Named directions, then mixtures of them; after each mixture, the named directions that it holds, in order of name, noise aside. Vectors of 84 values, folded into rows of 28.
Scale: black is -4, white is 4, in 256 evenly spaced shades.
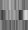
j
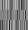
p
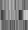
j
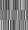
p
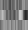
j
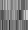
j, p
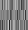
p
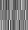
p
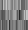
j, p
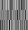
p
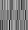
p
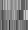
j, p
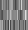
j, p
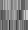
j, p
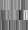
j, p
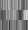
j, p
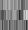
j, p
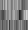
j, p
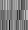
j, p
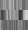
j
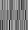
p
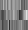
j, p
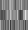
j, p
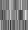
j, p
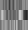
j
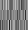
p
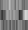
j
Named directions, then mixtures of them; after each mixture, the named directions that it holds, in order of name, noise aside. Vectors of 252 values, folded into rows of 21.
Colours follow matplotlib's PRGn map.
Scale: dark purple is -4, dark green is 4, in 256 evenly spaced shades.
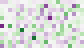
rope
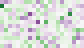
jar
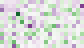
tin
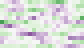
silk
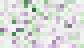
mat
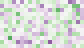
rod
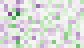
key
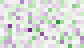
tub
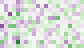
key, rope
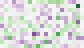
rod, rope, silk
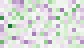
key, rod, rope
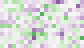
rope, silk, tub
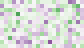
rod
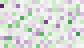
jar, rod, tub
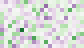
mat, rope, tin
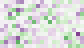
key, tub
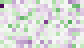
jar, rod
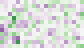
key, mat, rope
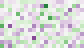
jar, rope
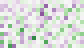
rope, tin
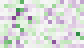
key, tub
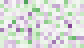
jar, mat, tub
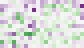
mat, silk, tin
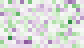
rod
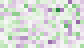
mat, rod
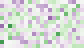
key, rod, rope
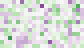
rod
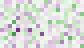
mat, tub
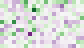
mat, silk
